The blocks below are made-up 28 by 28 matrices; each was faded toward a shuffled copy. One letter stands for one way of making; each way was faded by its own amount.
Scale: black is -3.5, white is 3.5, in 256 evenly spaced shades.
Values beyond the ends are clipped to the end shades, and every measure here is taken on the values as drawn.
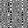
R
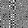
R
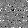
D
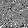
D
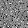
D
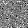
D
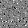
D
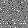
D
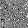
D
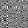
R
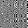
R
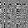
R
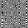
R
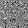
D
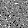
D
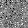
D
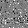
D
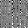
R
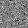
D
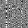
R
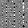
R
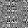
R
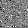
D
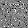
D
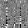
R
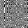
R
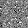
D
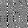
R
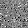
D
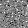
D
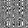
R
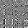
R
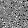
D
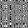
R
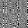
R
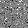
D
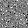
D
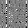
R
